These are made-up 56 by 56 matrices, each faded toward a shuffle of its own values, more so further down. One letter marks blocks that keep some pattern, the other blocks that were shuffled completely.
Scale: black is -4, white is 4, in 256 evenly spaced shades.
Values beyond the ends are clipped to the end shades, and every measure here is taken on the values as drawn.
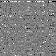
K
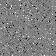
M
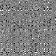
K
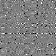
K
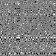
K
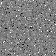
M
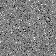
M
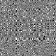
K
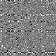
K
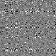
K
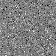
M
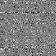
K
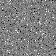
M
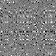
K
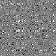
K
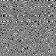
K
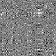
K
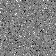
M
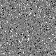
M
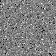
M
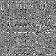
K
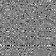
K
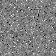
M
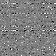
K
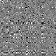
K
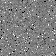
M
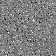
M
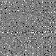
K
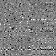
K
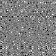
K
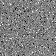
M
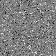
M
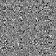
K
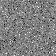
M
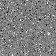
M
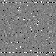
K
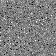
M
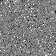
M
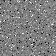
M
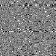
K
